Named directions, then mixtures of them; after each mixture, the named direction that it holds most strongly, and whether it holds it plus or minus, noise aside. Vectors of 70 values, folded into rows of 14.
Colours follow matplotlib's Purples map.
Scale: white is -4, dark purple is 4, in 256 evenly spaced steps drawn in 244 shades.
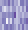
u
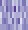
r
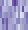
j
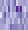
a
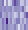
j, plus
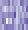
u, plus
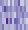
u, minus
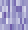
a, plus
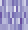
r, minus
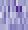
a, plus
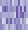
u, minus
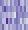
u, minus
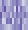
r, minus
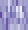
a, minus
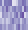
j, minus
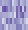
u, minus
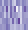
a, minus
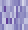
u, minus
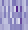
r, minus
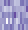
u, plus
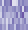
j, minus
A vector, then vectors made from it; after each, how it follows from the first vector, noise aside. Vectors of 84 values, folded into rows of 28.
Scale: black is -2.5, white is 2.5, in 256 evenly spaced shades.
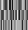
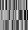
wrapped around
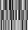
copied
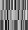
wrapped around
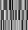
copied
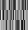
wrapped around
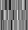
partly zeroed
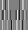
partly zeroed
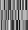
wrapped around
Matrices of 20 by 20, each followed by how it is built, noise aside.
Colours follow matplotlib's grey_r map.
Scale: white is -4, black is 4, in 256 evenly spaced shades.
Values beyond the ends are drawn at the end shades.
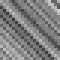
Toeplitz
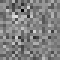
low rank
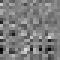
low rank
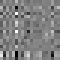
low rank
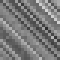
Toeplitz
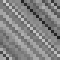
Toeplitz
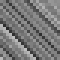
Toeplitz
